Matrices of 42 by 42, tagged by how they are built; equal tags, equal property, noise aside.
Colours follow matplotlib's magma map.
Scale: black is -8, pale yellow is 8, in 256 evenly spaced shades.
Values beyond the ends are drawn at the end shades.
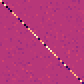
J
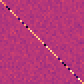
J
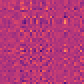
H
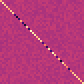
J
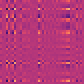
H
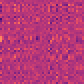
H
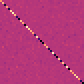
J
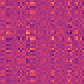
H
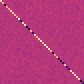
J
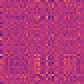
H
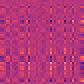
H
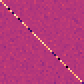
J
